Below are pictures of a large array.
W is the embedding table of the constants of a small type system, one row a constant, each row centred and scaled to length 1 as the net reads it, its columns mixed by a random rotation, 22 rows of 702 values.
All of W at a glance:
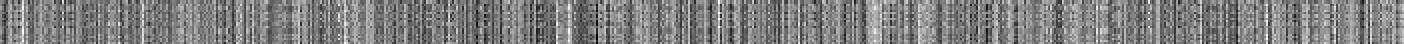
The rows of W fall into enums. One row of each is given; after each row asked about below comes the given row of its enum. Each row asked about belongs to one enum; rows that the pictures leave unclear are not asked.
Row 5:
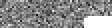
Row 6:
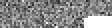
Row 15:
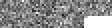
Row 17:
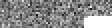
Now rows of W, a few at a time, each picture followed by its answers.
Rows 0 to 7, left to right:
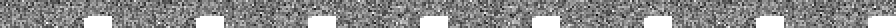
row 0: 6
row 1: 6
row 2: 17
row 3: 15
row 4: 15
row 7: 17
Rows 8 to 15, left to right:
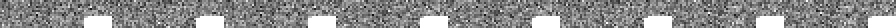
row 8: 17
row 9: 6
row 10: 17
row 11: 5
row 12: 5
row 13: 6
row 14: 15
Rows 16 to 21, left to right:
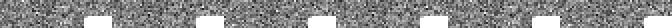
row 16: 15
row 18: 5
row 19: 17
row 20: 15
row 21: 5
